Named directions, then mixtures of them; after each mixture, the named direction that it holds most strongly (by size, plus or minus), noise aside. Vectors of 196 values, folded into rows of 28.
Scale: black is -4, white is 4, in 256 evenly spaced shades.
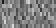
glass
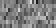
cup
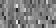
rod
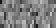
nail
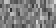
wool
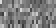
nail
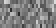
wool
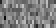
nail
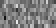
rod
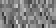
rod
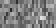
wool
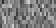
glass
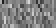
glass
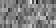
cup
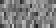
nail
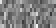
nail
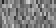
glass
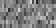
cup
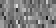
rod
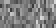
wool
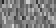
glass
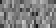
nail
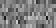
cup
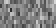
wool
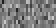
glass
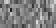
wool
